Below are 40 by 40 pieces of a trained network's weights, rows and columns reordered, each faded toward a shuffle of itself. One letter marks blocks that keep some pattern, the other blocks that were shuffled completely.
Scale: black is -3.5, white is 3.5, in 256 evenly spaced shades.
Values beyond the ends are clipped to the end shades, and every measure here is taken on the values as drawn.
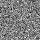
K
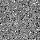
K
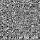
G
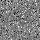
K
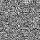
G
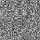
G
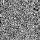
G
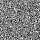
K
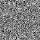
G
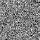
G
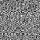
G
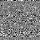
G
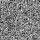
K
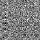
G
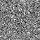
K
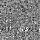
G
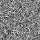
G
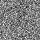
K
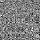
G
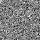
K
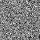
G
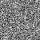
K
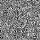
G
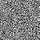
G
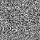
G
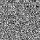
G
